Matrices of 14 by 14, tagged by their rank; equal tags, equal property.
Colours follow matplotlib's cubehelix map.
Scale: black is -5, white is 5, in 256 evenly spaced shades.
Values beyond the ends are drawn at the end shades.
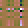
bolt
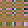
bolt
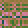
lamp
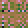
lamp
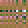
bolt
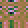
lamp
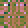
lamp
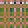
bolt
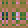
bolt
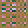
bolt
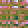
lamp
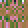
lamp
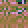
lamp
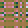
bolt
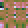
lamp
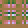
bolt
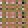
bolt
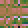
lamp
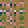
lamp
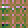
lamp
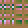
bolt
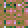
lamp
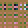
bolt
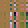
bolt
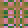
bolt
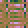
lamp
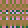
bolt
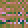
lamp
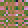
lamp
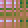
bolt
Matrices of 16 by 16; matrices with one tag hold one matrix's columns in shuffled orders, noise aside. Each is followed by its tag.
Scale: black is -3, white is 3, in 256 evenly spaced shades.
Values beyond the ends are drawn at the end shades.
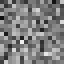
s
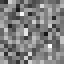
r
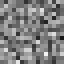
s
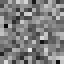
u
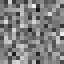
r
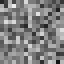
r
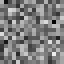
s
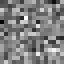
s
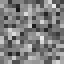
r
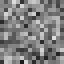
u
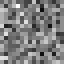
r
